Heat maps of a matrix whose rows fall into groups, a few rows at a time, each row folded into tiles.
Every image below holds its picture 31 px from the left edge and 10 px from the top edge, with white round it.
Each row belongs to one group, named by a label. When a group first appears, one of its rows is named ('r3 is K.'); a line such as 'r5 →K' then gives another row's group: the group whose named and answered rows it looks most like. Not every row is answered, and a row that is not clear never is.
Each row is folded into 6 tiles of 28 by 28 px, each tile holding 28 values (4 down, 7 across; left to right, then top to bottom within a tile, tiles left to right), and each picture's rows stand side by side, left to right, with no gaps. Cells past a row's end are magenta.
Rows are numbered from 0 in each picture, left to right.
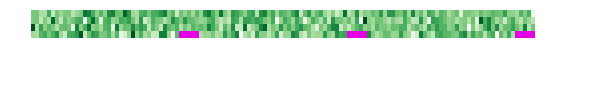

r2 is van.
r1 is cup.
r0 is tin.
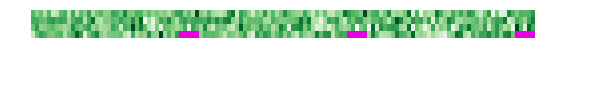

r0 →tin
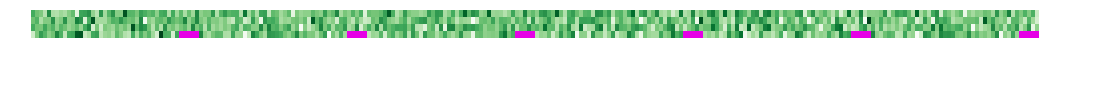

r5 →van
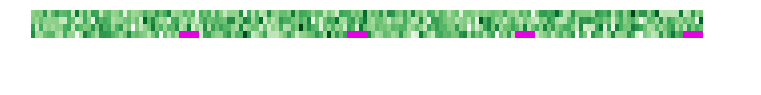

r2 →van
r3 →cup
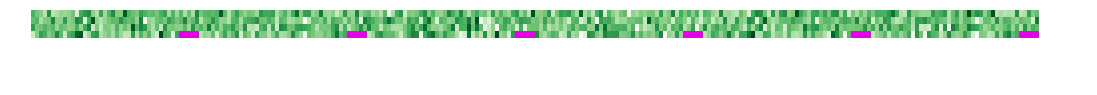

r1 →cup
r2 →tin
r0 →tin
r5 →cup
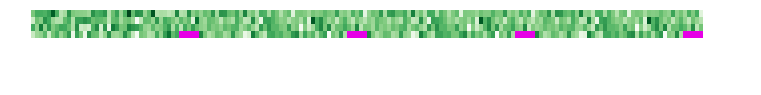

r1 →van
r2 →van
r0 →cup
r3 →van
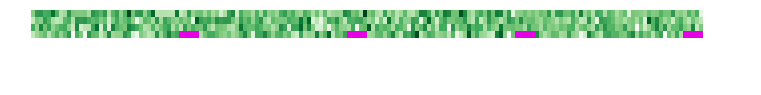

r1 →tin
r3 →van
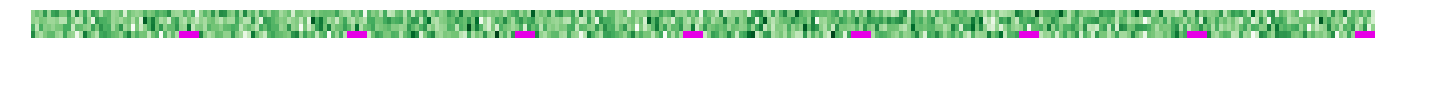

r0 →van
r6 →cup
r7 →van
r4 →tin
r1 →van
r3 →van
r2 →tin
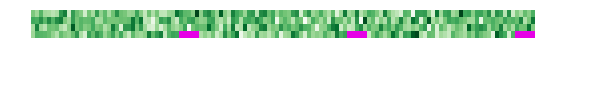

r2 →tin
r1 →cup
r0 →tin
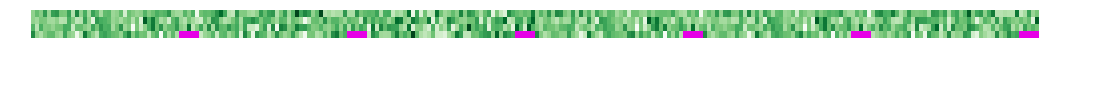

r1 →cup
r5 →cup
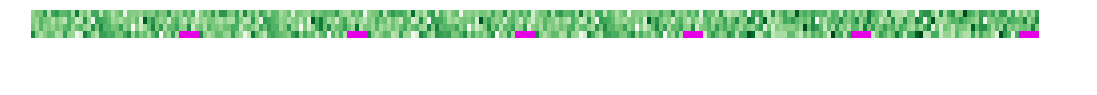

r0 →van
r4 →tin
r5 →tin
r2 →van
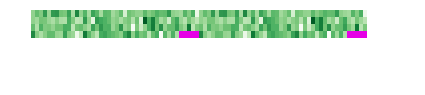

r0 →van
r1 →van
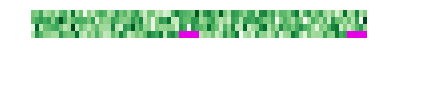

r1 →cup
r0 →tin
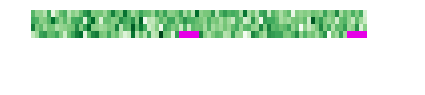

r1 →van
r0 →tin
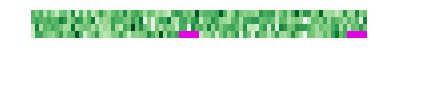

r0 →tin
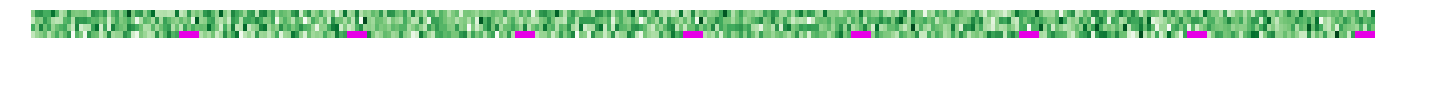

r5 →tin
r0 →cup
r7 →tin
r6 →tin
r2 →van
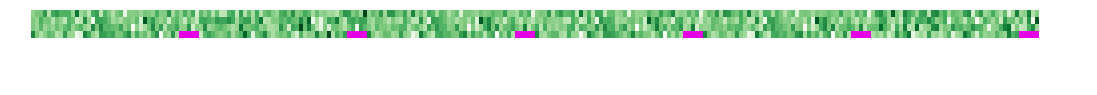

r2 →van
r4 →van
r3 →van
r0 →van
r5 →cup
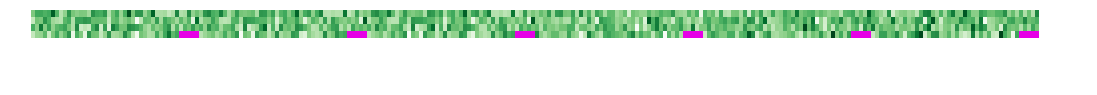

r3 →van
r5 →tin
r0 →cup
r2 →cup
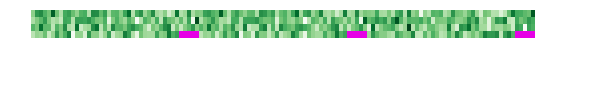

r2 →tin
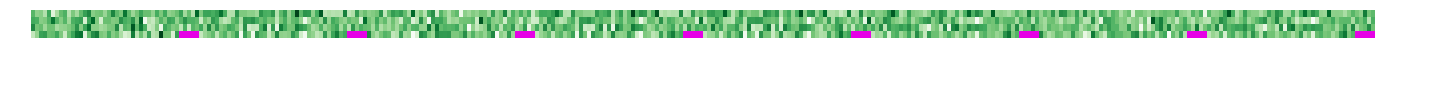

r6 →van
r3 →cup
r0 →tin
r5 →cup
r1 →cup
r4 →cup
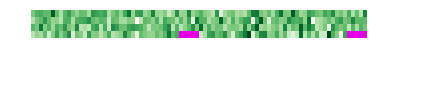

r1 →tin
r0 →cup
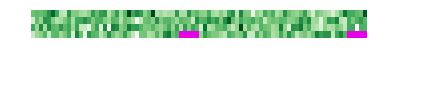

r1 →tin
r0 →cup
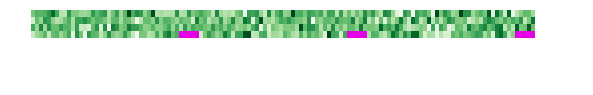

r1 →tin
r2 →tin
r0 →cup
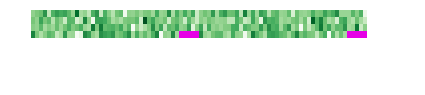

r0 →van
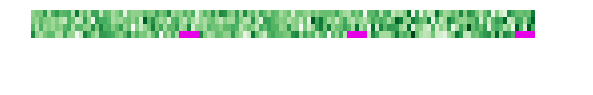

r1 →van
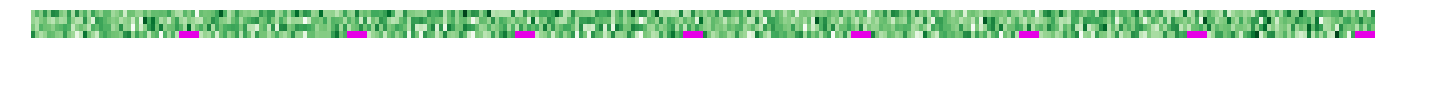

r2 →cup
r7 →tin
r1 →cup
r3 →cup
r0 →van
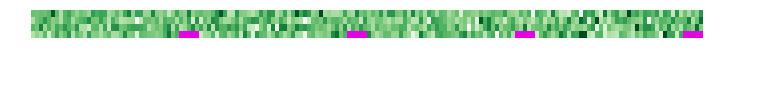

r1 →cup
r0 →cup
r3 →tin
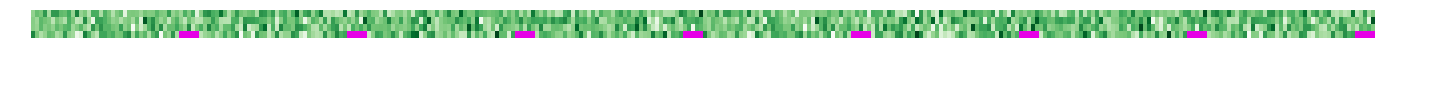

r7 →cup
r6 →tin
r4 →van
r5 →tin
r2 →tin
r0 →van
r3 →tin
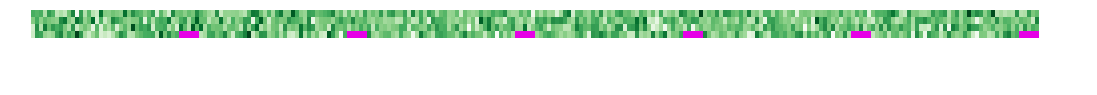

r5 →cup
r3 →tin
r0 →tin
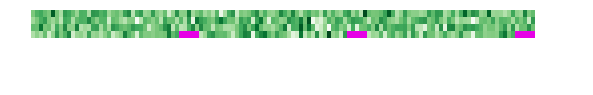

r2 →cup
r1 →tin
